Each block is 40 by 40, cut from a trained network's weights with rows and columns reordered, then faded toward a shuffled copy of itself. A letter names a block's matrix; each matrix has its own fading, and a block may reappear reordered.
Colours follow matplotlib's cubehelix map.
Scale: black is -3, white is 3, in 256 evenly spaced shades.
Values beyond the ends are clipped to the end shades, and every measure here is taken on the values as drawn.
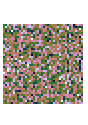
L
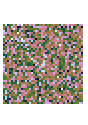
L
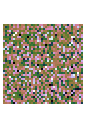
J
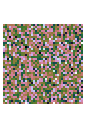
L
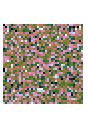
J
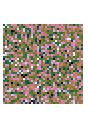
J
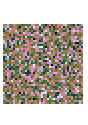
L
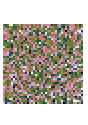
L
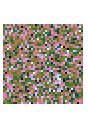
L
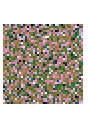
L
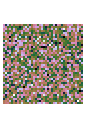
L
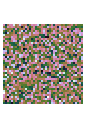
L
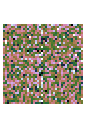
J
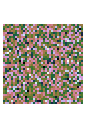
L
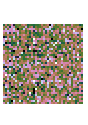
J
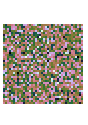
L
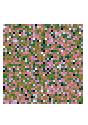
J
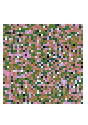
L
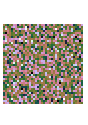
L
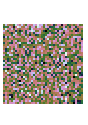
L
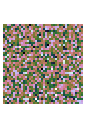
L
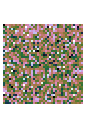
J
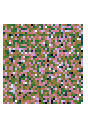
J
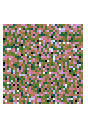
J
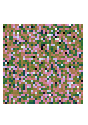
J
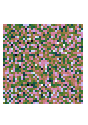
L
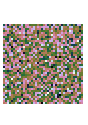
L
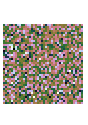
L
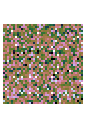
J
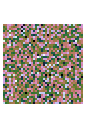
L
